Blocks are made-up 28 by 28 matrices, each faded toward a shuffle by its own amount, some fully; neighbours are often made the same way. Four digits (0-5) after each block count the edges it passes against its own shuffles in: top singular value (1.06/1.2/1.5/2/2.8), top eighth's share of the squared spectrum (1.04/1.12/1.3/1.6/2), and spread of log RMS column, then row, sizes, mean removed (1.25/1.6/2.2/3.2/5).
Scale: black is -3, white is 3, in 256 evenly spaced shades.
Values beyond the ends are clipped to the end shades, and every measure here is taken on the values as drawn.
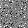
0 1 0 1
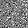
2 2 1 0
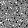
0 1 0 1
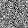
0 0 0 0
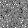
2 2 0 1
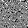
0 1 0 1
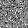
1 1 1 0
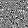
0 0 0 1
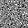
0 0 0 0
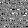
1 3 0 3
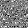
1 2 0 3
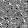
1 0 0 0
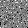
0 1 0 0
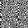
3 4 2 1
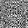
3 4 2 1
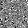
2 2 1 0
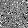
0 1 0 0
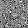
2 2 1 0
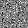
1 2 1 0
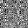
3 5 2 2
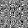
3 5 2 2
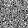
1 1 0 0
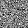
0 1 0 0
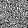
0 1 0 0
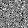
1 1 0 0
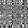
4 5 2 3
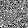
1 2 0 0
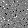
0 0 0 0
